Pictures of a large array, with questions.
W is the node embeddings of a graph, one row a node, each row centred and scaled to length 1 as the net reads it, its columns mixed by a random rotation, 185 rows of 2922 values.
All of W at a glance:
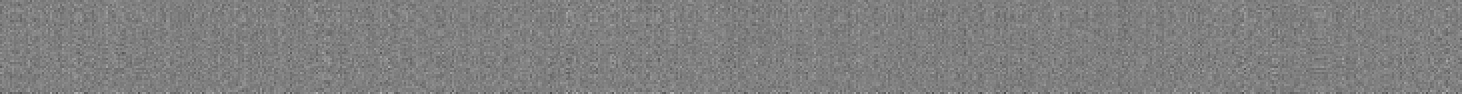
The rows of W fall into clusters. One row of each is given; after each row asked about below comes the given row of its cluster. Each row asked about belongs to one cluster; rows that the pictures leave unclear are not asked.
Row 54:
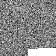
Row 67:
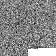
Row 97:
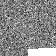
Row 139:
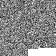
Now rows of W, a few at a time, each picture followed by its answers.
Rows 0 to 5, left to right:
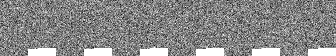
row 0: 54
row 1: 67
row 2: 54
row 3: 139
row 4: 54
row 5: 139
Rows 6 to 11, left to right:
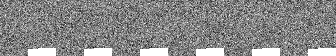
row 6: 97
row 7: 67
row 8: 67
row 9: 97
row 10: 97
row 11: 139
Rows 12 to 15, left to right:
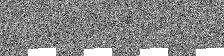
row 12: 97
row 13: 54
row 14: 54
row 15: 97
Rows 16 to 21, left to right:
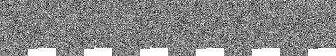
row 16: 54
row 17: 139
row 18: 139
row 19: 54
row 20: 54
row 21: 67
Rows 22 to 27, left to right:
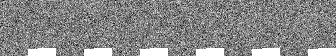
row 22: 54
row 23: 67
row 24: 54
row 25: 54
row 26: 97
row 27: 97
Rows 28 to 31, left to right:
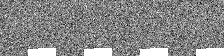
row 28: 97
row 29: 67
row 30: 54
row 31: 97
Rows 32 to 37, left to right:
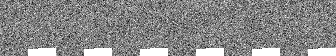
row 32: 97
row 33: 97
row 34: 54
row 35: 67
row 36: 139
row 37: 97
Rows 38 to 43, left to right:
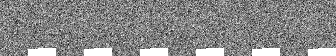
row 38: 54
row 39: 97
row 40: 97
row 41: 97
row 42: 139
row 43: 97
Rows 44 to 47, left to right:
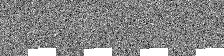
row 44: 139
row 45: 97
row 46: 67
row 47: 54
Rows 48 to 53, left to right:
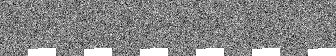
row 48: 54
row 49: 139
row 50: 54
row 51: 54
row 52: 139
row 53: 97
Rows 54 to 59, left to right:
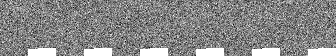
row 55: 139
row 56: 67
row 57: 97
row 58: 97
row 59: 54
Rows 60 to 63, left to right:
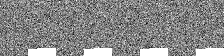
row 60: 67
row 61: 54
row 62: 67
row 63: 54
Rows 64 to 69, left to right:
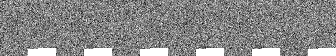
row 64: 54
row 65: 67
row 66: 97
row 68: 67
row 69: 97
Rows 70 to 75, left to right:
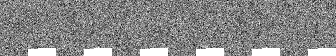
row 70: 67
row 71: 54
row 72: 97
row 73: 139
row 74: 54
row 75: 54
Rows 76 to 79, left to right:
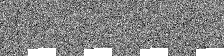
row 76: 54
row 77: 139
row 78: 139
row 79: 67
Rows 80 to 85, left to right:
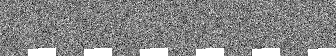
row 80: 97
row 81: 139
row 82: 97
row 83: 54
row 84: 67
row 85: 97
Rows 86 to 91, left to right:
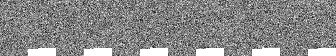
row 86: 97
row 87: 54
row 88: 139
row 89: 67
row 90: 139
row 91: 67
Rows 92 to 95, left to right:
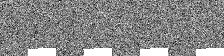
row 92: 54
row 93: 54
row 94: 139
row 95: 97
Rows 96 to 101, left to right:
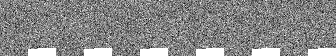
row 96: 67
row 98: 67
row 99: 139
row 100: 54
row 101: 139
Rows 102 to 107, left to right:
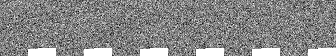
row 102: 67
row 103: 97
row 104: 67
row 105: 67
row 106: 67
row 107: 139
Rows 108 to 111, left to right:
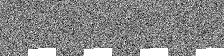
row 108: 139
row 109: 54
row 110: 67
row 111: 54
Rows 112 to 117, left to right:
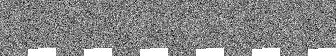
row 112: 139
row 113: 54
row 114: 97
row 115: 97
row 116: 139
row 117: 139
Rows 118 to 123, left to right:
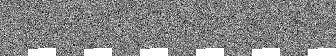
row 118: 139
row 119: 67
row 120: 139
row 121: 54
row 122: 139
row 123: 54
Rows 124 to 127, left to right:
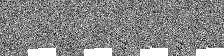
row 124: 97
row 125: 97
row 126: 139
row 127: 139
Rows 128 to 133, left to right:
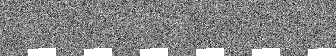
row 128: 97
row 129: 54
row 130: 97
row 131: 139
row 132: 54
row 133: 54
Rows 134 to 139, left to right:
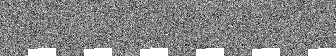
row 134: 54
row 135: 97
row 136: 139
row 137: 67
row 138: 67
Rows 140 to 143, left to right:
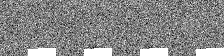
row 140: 54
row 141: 67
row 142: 67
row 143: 97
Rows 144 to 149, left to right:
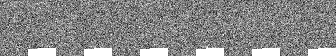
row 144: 67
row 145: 139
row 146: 67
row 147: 139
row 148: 97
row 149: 139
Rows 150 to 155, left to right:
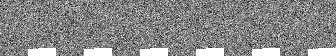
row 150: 97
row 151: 54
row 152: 97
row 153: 139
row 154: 139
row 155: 97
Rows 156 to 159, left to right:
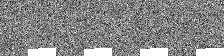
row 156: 97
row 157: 139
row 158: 139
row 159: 67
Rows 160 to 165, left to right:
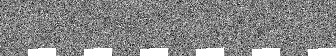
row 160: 97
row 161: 54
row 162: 67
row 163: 97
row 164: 54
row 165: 97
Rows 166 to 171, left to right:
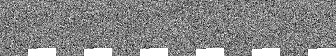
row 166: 67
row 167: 67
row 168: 67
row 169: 139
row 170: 97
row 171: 67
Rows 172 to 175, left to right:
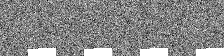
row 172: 97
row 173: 67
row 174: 54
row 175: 97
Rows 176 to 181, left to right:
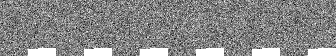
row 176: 54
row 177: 139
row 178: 54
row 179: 97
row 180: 139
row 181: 54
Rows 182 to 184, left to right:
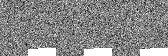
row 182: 139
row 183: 54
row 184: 97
